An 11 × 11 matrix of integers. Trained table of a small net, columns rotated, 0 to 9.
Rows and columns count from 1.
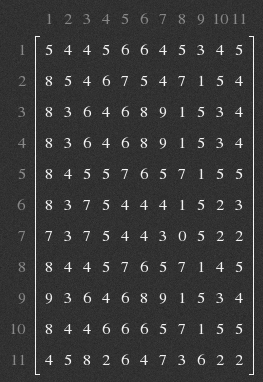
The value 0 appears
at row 7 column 8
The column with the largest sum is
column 1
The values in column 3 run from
4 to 8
